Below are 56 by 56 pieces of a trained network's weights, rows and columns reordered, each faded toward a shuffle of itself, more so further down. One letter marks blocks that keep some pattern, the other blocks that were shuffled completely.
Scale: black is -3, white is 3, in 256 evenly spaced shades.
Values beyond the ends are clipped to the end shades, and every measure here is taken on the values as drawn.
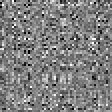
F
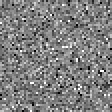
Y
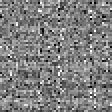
F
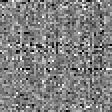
F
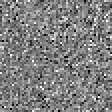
Y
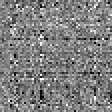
F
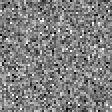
Y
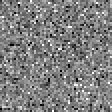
Y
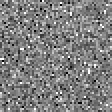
Y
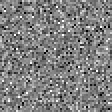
Y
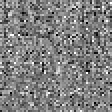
F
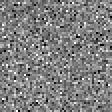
Y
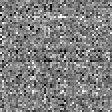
F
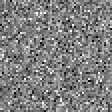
Y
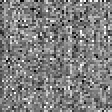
F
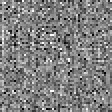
F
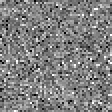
Y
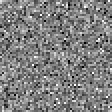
Y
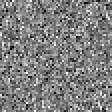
Y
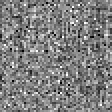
F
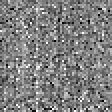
F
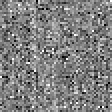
F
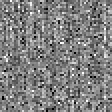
F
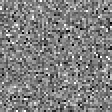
Y
